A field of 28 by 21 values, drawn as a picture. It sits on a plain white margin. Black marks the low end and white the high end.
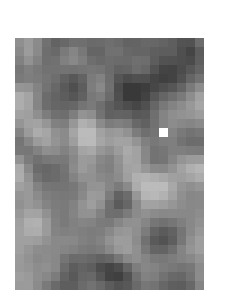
The values follow a bell shape. The texture is blotchy. One lone cell stands out, far higher than its neighbours. On average the colour sits 50% of the way up the scale. No regular stripes run through it.
